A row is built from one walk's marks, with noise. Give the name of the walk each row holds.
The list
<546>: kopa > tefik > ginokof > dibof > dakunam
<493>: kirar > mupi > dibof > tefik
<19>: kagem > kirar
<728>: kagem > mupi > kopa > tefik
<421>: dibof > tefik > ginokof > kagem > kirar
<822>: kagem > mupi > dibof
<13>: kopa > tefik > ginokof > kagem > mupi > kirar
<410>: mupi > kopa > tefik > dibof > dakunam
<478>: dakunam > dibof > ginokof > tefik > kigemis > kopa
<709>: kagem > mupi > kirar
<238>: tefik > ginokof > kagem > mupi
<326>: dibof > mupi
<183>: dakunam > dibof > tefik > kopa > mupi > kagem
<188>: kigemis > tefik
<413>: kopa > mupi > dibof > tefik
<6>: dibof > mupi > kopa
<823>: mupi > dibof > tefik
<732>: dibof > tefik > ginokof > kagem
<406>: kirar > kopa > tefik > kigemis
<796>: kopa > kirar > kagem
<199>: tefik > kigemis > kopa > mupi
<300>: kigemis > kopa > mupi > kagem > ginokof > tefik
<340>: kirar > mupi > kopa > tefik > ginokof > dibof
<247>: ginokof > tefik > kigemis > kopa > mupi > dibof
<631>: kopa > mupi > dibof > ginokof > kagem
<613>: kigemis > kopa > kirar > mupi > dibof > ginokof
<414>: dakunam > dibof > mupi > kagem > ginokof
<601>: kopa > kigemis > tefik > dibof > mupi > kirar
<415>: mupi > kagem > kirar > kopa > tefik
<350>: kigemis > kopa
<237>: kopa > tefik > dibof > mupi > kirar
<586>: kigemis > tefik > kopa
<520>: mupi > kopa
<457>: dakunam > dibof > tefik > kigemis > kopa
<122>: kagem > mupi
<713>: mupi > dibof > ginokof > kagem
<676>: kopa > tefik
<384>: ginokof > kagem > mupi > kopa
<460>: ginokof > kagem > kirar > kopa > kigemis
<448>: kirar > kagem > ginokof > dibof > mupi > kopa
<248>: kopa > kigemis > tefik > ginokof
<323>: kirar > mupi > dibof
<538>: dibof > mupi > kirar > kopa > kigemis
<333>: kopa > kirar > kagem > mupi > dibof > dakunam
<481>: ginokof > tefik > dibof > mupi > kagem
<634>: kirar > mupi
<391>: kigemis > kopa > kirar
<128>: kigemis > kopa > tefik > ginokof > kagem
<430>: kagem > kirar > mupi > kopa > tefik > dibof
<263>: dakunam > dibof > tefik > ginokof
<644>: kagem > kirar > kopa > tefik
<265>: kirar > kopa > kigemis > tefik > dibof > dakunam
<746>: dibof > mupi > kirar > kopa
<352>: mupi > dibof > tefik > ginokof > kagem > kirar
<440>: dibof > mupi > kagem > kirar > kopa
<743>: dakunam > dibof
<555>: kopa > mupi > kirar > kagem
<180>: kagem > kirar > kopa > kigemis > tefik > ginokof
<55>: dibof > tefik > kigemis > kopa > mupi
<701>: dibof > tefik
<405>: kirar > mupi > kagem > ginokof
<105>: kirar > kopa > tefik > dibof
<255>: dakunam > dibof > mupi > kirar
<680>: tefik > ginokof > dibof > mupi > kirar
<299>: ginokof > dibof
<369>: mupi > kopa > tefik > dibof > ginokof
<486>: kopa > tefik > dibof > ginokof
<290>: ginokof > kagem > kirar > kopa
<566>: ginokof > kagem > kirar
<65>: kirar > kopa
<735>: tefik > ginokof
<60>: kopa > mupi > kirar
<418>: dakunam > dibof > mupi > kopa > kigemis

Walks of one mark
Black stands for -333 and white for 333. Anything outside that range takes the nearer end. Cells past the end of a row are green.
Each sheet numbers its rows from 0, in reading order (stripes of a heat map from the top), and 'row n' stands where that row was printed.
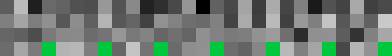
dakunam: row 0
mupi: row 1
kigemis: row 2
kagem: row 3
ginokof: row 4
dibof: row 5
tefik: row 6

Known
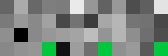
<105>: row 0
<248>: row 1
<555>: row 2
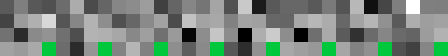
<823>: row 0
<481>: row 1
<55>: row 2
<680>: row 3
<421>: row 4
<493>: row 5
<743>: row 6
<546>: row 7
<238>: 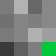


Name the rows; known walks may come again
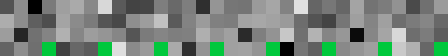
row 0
<19>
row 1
<13>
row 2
<326>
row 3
<713>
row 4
<237>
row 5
<180>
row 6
<105>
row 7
<538>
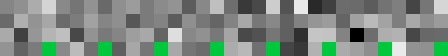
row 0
<340>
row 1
<601>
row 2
<728>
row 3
<613>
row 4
<634>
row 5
<732>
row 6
<493>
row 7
<746>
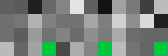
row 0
<822>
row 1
<457>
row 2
<333>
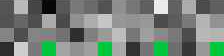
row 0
<188>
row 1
<823>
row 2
<448>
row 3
<481>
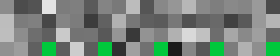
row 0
<555>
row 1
<391>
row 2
<644>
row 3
<300>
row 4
<55>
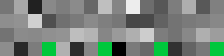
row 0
<414>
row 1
<631>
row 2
<128>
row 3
<238>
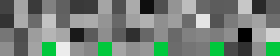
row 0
<299>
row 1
<323>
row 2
<743>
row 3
<183>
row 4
<421>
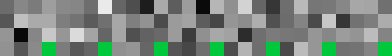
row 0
<680>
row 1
<384>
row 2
<709>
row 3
<566>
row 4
<265>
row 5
<676>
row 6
<247>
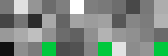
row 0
<248>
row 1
<546>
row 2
<6>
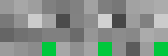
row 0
<410>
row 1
<413>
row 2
<369>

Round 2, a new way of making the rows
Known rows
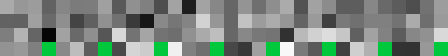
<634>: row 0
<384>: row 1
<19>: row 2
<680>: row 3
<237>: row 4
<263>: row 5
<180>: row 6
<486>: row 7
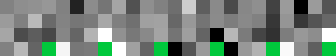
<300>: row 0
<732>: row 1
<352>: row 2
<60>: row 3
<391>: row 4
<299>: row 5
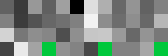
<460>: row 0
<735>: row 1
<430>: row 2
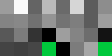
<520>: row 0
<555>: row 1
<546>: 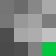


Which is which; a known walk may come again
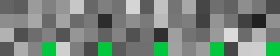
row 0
<128>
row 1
<418>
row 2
<728>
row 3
<440>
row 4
<19>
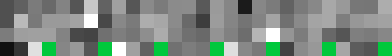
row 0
<105>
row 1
<188>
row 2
<352>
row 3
<631>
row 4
<732>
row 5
<13>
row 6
<369>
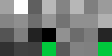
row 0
<520>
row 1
<415>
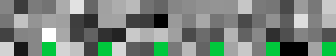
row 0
<701>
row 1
<122>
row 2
<743>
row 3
<300>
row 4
<709>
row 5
<676>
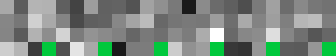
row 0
<238>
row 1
<460>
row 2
<248>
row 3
<421>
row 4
<486>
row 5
<601>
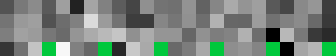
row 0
<265>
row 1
<680>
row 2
<290>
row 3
<430>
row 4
<634>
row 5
<391>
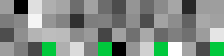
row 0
<735>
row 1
<405>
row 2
<644>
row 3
<481>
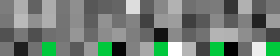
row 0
<413>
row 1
<746>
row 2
<555>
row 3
<713>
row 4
<796>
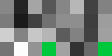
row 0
<566>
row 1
<6>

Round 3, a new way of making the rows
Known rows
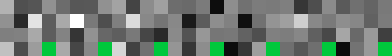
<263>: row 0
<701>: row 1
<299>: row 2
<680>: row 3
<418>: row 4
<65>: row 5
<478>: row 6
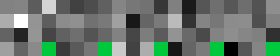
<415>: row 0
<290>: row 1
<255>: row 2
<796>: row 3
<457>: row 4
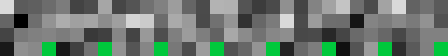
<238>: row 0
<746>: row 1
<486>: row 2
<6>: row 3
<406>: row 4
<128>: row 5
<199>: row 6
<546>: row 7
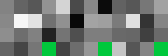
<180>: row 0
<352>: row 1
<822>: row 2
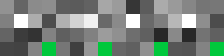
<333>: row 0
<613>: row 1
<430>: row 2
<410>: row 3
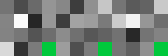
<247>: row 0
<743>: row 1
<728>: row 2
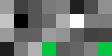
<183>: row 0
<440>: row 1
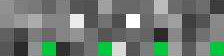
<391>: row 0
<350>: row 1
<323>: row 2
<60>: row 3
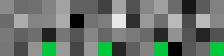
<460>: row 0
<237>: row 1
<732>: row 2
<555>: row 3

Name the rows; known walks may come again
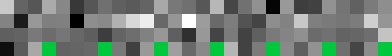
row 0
<55>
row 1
<634>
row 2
<613>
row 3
<644>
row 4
<13>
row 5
<105>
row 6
<414>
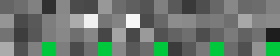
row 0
<709>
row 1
<248>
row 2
<188>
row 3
<290>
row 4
<460>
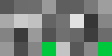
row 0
<369>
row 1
<822>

